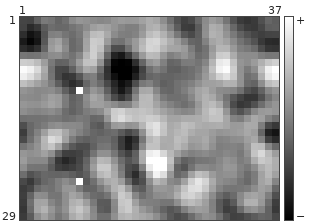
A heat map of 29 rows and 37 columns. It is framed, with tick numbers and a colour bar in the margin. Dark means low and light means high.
Average level on the scale: 50%. Grain: blotchy. Odd rows or columns: none. Lone odd cells: 2, each higher than its neighbours. Slope: none.
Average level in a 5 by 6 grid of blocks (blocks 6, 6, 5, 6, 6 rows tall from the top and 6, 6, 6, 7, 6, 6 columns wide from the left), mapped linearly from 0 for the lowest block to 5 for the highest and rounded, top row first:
143441 | 430354 | 334543 | 322544 | 244433
